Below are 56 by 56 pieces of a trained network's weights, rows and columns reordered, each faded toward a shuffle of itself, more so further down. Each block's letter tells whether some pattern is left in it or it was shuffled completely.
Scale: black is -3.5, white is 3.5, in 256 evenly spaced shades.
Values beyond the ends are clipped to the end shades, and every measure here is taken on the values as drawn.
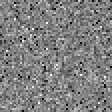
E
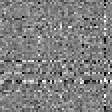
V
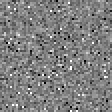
E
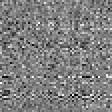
V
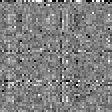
V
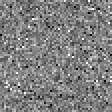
E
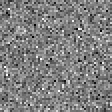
E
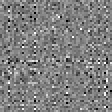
V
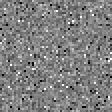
E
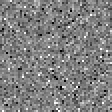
E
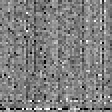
V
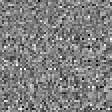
V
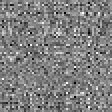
V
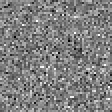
E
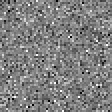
E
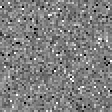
E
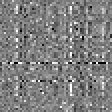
V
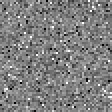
E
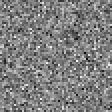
E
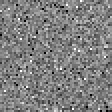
E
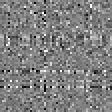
V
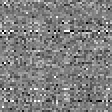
V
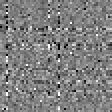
V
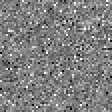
E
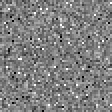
E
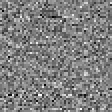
V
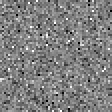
E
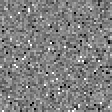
E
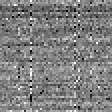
V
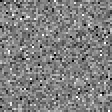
E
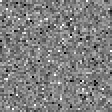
E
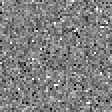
E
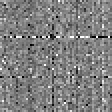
V
